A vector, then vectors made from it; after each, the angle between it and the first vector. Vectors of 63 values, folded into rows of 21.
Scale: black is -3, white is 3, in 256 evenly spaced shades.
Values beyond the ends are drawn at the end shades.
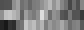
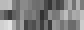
nearly opposite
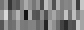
orthogonal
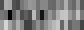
partly opposed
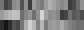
nearly parallel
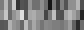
orthogonal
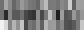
partly opposed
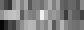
nearly parallel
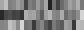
partly opposed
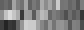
nearly parallel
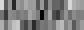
partly opposed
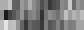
nearly opposite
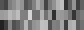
partly aligned
